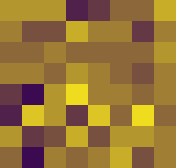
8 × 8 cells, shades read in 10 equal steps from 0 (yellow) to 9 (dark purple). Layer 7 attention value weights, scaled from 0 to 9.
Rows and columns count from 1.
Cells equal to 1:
2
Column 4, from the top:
8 2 5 3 0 7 2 5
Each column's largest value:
8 9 6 8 7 5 7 5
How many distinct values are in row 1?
5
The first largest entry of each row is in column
4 7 1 7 2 1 2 2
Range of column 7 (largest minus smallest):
7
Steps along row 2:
up same down up same up down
